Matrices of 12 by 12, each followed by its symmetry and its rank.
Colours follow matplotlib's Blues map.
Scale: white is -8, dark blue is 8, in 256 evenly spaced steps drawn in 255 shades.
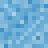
symmetric, full rank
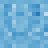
neither, rank two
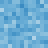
neither, full rank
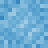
symmetric, full rank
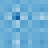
symmetric, rank one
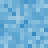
symmetric, full rank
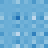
symmetric, rank one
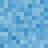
neither, full rank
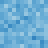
neither, full rank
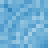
symmetric, full rank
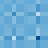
symmetric, rank one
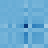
symmetric, rank one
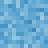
neither, full rank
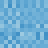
neither, rank two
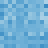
neither, rank two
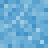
symmetric, full rank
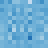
neither, rank two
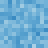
neither, full rank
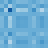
symmetric, rank one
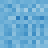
neither, rank two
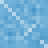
symmetric, full rank
